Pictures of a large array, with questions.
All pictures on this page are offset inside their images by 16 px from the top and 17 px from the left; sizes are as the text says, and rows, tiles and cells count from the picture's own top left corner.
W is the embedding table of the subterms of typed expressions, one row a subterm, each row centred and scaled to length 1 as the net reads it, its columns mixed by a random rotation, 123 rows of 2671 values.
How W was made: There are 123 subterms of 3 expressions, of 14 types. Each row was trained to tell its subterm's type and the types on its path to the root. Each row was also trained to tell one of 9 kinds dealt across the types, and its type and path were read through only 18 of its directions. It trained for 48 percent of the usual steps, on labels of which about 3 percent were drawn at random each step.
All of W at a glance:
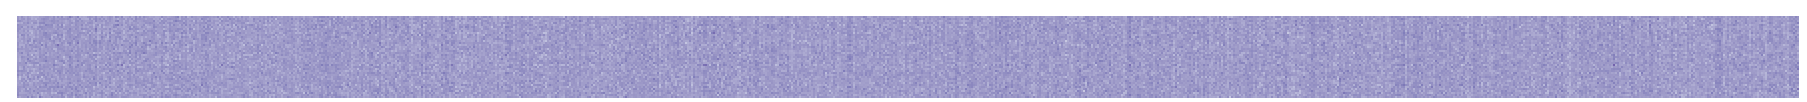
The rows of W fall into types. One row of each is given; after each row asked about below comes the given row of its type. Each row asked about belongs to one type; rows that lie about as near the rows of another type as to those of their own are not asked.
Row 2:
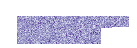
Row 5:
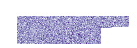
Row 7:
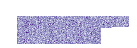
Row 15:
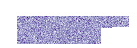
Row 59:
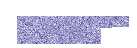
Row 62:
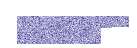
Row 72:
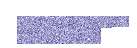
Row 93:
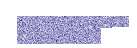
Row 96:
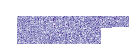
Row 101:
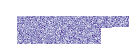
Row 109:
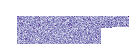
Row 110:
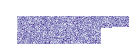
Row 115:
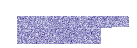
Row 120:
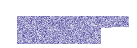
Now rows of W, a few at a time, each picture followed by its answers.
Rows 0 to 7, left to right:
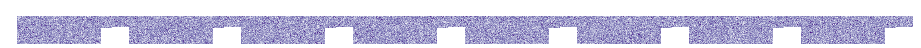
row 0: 7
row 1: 72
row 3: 101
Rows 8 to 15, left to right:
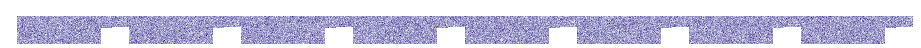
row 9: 101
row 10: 2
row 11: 109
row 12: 72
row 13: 62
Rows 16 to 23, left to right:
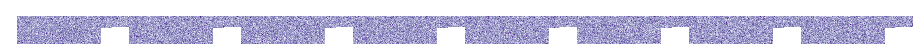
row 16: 115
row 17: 5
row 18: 7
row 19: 59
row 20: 115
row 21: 59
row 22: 5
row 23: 101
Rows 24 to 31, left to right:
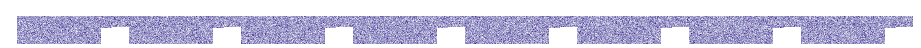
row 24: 109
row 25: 59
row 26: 62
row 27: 93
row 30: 2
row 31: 59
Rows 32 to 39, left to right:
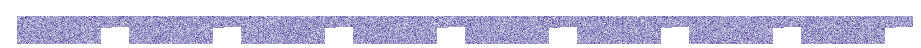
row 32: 115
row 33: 59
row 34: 109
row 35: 5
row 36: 2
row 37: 101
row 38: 110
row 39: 101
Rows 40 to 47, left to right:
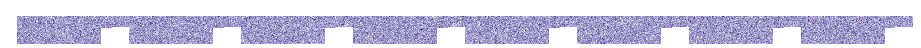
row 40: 2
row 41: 2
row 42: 115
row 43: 72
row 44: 72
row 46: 115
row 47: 120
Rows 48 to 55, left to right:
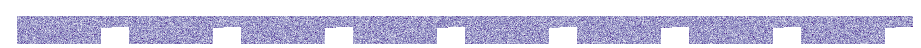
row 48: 93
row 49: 5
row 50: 7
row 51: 109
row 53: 7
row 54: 120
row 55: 120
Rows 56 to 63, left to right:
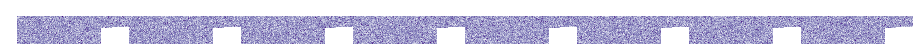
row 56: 62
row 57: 101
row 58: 101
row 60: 7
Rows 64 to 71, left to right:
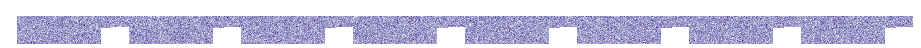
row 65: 101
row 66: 7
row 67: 62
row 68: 96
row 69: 59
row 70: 72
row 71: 120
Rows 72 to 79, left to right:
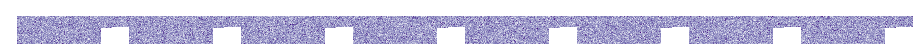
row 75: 2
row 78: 96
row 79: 109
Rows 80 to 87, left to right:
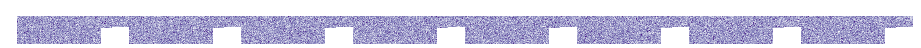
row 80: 62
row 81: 115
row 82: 96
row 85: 101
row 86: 5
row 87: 15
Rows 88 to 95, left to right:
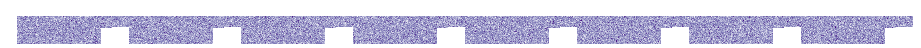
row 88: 7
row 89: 96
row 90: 2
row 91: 5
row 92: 62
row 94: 59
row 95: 2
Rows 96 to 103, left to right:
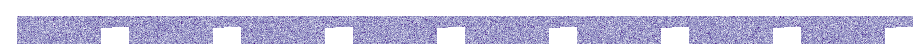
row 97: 109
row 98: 120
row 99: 7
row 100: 59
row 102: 62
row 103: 5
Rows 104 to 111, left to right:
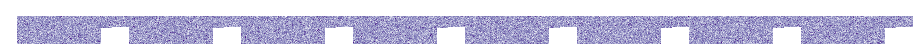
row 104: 59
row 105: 115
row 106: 115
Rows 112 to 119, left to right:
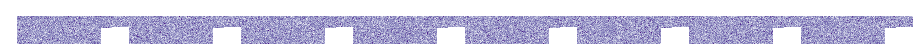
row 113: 110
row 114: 96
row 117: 7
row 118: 115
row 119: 2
